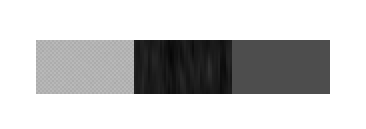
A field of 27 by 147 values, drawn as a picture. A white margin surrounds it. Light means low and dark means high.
The table splits into one row of 3 panels. Panel 1,1: low, checkered, faint in contrast. Panel 1,2: very high, streaked downward, faint in contrast. Panel 1,3: high, flat.
